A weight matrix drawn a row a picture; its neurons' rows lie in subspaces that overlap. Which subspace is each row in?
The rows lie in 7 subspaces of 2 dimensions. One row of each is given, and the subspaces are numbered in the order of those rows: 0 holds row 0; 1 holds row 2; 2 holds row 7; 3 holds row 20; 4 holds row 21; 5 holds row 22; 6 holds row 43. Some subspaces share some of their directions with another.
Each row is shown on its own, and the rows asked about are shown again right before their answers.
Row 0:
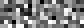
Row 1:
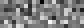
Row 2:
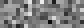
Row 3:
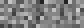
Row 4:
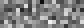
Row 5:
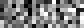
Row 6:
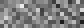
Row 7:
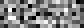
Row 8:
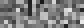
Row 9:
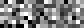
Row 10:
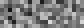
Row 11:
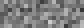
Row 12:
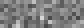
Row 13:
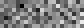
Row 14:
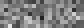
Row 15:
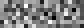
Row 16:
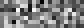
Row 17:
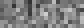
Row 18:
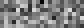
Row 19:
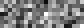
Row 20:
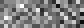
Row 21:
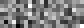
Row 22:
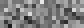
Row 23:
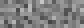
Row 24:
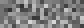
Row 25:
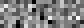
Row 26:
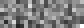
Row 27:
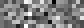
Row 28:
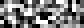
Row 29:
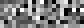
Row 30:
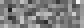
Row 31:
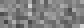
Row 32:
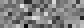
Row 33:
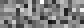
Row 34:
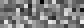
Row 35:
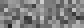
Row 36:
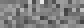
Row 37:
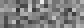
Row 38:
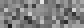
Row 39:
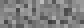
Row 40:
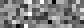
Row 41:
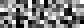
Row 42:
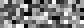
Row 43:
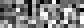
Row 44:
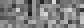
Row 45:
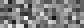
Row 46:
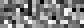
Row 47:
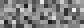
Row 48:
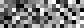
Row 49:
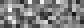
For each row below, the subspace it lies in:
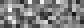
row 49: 2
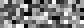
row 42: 1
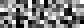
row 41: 4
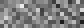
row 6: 3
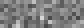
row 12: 5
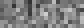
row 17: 6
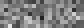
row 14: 5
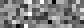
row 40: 1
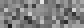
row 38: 5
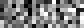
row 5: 6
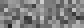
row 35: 5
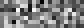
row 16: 3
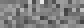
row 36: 0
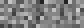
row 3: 0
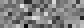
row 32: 1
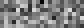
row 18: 3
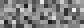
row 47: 6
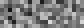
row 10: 2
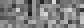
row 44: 6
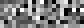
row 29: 0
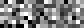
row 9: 0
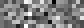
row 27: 1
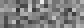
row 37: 3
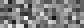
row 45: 0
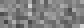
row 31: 4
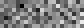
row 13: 3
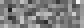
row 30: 2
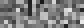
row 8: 6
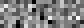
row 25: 5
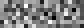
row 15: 6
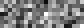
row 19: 4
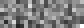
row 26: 4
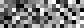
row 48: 3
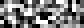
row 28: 2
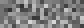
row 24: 1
